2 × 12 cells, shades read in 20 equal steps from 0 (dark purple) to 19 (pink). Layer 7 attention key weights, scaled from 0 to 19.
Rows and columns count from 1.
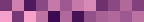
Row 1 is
6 15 2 8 14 10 14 16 5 8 12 7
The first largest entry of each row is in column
8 1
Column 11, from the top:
12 10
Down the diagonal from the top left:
6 6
